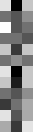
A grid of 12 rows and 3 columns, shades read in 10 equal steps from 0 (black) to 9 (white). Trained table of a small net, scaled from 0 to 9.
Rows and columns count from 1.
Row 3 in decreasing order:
9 4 3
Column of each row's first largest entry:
1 3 1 1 1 2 1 1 3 3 1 3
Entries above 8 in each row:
0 0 1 0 0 0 0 0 0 0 0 0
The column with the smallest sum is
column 2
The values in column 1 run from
2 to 9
